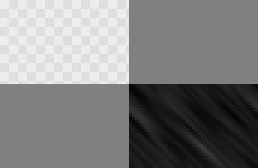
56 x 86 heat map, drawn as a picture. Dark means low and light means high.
The table splits into 2 rows of 2 panels. Panel 1,1: very high, checkered, faint in contrast. Panel 1,2: middling, flat. Panel 2,1: middling, flat. Panel 2,2: very low, slanting down to the right, faint in contrast.
